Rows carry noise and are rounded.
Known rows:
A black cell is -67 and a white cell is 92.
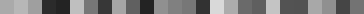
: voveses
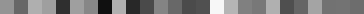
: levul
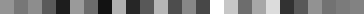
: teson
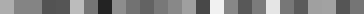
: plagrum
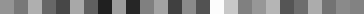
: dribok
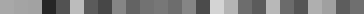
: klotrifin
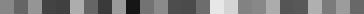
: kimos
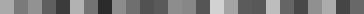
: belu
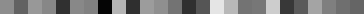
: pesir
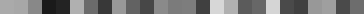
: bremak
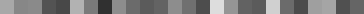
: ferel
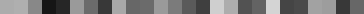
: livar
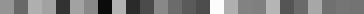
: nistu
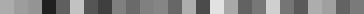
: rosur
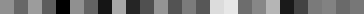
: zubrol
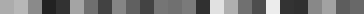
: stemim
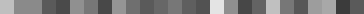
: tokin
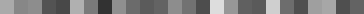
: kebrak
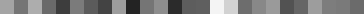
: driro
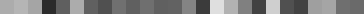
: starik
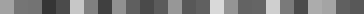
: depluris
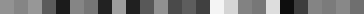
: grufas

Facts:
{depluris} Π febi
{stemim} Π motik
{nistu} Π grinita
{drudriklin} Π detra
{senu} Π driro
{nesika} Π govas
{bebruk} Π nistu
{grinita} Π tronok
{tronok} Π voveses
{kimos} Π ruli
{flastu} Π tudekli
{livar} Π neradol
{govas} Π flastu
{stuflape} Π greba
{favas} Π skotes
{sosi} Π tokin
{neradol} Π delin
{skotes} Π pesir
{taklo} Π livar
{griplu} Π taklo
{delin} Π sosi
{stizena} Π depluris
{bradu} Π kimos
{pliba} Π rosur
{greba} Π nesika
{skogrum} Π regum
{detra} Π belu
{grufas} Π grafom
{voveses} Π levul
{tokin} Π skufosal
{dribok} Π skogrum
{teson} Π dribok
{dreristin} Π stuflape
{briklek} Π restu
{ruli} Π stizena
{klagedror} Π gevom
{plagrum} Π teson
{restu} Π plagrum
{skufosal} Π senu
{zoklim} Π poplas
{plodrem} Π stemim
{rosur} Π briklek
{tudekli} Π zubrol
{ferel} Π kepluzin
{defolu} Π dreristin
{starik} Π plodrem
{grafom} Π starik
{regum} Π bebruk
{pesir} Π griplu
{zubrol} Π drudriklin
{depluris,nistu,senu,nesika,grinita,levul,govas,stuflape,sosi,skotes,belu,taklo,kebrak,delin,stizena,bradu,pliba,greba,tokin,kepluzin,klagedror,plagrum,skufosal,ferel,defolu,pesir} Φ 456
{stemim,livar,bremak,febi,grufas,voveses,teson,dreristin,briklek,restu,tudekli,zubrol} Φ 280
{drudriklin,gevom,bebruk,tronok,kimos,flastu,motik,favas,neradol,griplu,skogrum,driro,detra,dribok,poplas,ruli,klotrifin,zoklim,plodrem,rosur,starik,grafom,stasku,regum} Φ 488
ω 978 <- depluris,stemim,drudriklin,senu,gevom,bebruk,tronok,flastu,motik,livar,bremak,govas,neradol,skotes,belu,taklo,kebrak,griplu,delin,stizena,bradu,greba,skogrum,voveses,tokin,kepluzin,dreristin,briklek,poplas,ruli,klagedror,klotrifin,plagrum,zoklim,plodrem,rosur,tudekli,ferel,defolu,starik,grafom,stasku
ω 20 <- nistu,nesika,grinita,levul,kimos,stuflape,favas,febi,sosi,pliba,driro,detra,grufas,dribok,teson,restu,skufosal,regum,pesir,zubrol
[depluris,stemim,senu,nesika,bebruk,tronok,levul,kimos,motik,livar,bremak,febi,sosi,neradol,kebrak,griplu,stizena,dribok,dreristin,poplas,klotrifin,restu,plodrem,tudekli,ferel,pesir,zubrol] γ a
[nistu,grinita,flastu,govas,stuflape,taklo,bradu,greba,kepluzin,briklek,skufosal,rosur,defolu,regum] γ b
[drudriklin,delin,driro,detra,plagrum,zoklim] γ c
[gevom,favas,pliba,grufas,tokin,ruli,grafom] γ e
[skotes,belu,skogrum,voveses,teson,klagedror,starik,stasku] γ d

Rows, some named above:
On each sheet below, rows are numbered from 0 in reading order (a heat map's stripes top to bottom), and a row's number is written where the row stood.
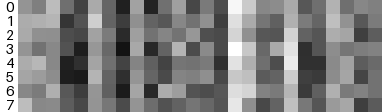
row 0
regum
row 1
bebruk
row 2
taklo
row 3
restu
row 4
stemim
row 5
dreristin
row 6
favas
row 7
senu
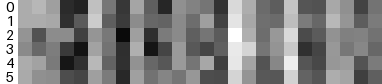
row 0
voveses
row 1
skogrum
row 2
pliba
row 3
febi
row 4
briklek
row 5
taklo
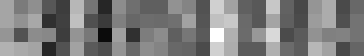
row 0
defolu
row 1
flastu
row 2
pliba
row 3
neradol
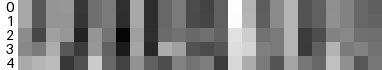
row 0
skufosal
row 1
skufosal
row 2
nesika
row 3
favas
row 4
tronok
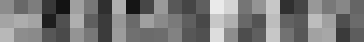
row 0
febi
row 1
griplu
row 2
delin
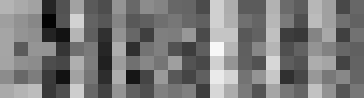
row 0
neradol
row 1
ruli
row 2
tudekli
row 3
sosi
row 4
skotes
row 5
febi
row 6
tronok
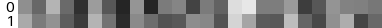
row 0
detra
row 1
belu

